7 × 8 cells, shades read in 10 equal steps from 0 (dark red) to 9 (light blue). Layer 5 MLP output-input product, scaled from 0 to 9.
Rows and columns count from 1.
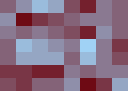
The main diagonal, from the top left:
4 0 5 6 4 4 2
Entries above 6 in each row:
2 0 0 3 4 0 1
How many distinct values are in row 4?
7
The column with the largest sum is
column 3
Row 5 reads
4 7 7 7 4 8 5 3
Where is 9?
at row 4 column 6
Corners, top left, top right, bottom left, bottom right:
4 4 3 7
